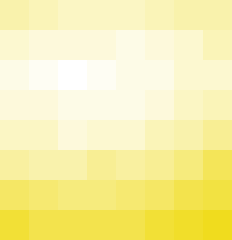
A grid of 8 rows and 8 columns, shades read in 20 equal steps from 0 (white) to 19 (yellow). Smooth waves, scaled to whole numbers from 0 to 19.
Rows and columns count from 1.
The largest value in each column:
17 15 15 15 15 17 18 19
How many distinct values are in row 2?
4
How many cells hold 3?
8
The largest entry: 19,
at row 8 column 8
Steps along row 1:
down down same same up up same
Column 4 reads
5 3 1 2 4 9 11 15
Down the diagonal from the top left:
7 3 0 2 4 9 15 19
